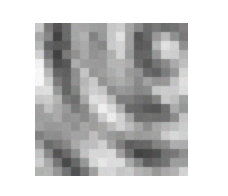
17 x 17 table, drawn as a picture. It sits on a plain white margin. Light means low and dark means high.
Slope: none. Stripes: upright, repeating 2 times. Rings: centred on the top right. Calmest part: top middle.
